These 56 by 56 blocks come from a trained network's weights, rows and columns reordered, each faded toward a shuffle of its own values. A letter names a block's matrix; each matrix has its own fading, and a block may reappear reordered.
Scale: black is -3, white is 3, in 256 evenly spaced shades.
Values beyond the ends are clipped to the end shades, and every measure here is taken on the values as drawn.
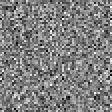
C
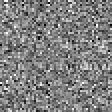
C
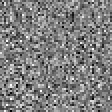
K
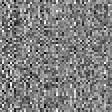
K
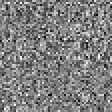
C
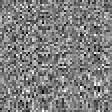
K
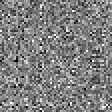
C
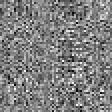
K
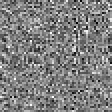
K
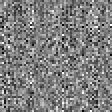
K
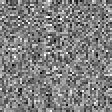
C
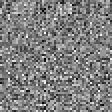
K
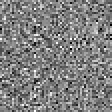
C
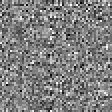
C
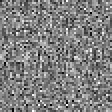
C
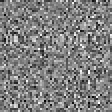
K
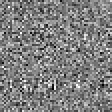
C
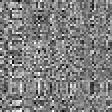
K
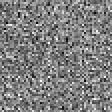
C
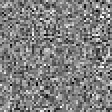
K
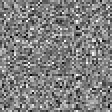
C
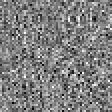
K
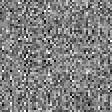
K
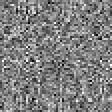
C
